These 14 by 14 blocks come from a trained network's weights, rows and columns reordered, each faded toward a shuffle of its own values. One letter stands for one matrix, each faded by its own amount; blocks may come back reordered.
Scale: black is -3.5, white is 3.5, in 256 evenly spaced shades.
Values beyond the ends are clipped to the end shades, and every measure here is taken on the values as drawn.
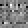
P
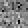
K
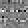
P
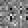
K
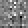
K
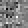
K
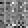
P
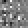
K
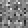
K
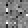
K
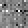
P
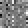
K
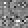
P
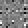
K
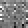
K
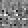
P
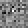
P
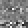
P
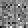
P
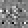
P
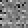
K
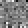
P
